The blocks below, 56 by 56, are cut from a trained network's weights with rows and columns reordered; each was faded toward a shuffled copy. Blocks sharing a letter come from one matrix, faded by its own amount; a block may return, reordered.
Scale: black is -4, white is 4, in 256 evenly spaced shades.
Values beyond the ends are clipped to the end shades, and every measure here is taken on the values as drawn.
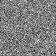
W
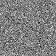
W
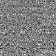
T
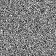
W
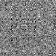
T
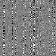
T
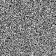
W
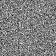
W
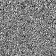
W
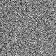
W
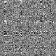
T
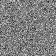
W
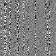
T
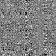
T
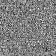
W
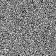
W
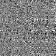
T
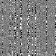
T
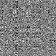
T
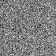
W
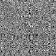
T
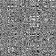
T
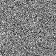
W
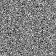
W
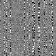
T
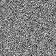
W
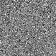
W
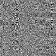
T
